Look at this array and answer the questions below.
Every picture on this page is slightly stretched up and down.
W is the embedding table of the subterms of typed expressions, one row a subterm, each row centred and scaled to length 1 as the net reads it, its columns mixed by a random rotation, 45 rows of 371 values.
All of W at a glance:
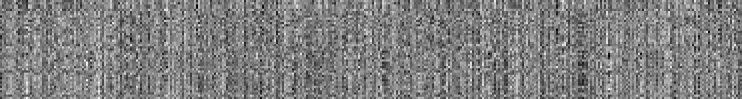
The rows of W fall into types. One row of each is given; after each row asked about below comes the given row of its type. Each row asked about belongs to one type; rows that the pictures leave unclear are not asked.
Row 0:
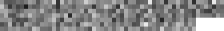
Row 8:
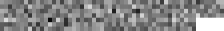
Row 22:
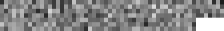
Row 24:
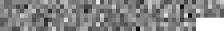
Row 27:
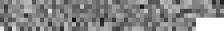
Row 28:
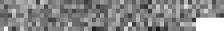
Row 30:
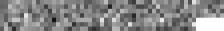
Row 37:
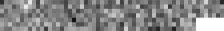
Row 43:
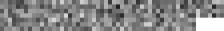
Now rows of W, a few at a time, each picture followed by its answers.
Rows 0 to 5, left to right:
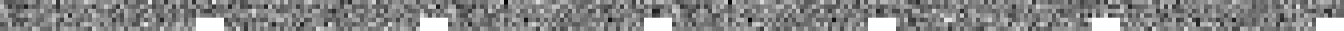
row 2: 0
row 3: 0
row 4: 43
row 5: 0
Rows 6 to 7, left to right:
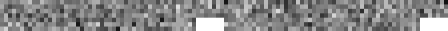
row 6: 28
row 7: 22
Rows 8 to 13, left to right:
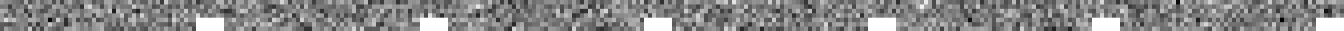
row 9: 43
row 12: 37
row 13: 0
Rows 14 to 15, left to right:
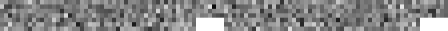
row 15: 0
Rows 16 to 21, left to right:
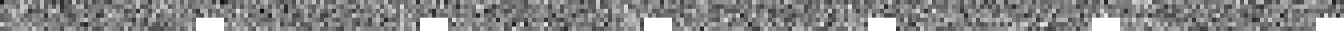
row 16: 22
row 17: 22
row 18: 8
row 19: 43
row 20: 43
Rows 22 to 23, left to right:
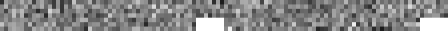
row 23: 28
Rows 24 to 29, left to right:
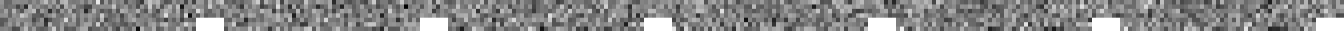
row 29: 28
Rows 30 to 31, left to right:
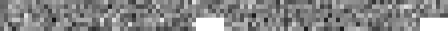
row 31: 28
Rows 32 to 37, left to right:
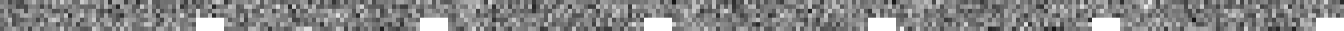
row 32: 43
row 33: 37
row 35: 22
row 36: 28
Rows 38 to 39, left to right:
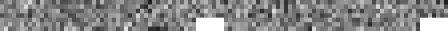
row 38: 28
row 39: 22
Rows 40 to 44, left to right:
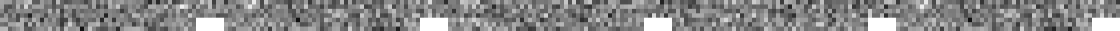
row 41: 37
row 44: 37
